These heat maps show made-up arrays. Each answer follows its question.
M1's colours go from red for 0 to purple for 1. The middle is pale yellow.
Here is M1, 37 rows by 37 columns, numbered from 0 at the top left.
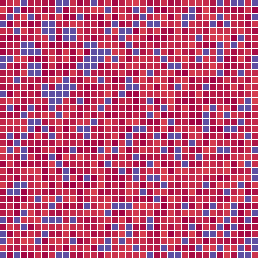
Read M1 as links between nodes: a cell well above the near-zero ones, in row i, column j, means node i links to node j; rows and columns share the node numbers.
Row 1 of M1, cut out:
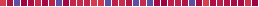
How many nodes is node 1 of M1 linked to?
6
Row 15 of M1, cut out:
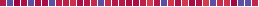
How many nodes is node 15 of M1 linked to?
8
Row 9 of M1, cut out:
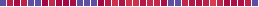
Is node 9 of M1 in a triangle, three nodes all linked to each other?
yes
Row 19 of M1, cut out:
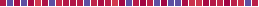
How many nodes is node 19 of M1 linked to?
9
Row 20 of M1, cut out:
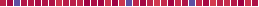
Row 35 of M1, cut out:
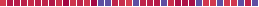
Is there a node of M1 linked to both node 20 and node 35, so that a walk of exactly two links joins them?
no
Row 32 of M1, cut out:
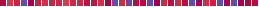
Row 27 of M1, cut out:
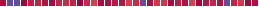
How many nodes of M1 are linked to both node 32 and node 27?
0
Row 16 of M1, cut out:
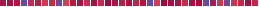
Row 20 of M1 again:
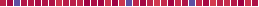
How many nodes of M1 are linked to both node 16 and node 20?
0
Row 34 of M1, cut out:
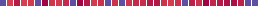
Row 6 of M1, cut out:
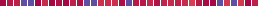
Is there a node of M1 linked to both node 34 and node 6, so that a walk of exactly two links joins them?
no
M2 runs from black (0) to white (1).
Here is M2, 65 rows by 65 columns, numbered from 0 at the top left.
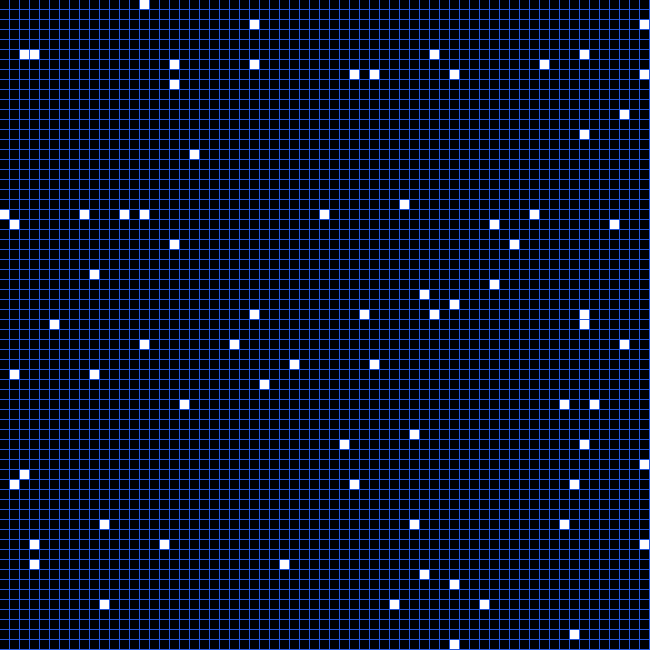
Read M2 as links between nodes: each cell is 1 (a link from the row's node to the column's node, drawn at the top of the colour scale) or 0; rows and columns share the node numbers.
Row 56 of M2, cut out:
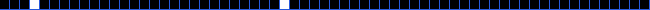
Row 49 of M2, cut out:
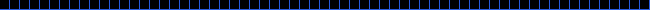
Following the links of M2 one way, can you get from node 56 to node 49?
yes
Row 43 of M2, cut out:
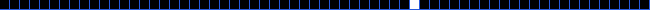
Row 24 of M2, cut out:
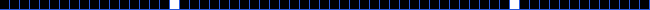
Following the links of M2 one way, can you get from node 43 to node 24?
no
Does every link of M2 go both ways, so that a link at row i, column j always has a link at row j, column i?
no
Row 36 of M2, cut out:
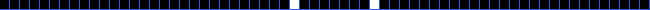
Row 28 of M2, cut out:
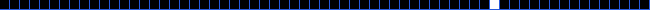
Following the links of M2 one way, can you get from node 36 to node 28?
no
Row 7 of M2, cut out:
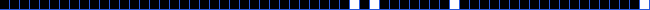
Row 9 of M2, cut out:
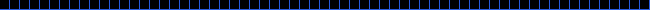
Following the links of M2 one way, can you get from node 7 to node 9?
yes
